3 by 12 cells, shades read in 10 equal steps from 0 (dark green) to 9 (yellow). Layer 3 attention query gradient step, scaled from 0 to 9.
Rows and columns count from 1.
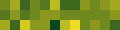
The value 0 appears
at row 3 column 6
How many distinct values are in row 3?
8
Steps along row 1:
up down up down up down same up down up up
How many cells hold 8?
1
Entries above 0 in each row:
12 12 11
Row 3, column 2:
2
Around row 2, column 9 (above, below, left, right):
5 4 4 4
